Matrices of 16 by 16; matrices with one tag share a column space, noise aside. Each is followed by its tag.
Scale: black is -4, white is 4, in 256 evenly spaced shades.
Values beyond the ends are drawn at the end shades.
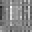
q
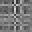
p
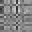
p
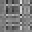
p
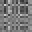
p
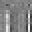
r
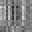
q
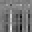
r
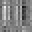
q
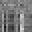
r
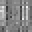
q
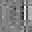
q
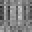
q
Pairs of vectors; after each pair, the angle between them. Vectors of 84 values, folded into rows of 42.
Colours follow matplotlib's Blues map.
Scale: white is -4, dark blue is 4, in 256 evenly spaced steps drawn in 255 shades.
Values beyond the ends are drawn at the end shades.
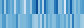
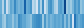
nearly opposite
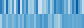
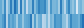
partly opposed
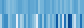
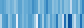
nearly parallel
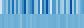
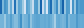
nearly opposite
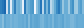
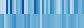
nearly opposite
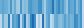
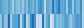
nearly parallel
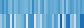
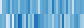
partly opposed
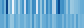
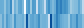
partly aligned
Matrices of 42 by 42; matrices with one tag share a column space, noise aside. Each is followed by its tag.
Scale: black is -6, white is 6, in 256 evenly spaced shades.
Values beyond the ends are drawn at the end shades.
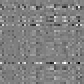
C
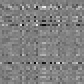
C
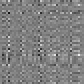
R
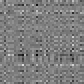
R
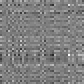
R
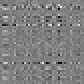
C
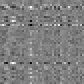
C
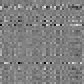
C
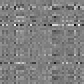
C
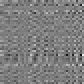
R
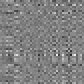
R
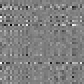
C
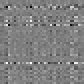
C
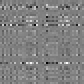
C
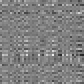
R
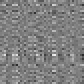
R
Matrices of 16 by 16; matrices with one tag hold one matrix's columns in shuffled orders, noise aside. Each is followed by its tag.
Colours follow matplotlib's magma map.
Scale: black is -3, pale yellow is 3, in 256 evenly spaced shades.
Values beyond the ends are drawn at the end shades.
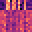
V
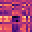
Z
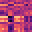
Z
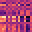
Z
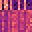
V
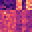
V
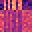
V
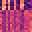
V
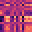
Z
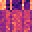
V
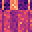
V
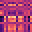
Z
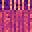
V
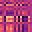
Z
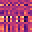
Z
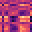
Z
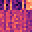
V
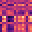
Z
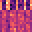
V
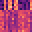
V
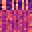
V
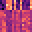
V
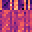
V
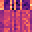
V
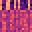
V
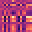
Z
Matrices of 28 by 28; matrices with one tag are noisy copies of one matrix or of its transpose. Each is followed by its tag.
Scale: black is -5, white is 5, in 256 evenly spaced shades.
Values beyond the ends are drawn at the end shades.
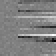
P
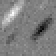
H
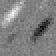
H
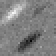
H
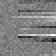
P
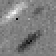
H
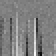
P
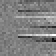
P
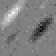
H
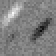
H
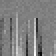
P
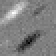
H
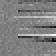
P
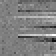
P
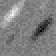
H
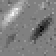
H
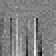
P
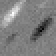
H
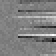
P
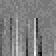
P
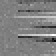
P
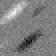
H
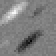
H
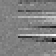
P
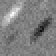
H
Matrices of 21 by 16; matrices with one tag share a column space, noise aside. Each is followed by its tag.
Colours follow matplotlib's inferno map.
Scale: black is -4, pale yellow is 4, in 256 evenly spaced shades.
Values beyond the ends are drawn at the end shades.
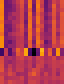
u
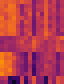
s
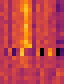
u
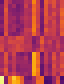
s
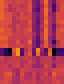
u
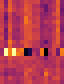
u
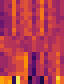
s
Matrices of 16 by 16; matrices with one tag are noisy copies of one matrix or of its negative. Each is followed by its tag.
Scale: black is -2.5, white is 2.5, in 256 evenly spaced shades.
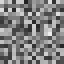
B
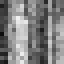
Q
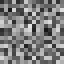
B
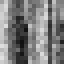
Q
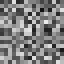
B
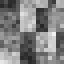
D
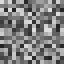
B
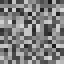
B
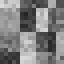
D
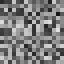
B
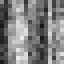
Q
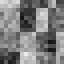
D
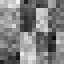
D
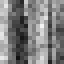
Q
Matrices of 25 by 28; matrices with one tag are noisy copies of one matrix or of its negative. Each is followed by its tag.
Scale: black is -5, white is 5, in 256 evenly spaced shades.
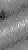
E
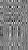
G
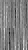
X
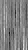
X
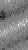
E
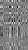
G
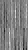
X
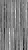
X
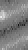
E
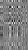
G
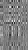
G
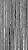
X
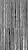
X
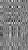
G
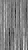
X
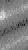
E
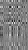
G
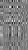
G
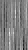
X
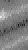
E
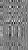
G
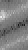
E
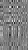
G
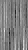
X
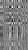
G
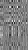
G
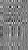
G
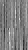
X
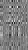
G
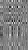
G
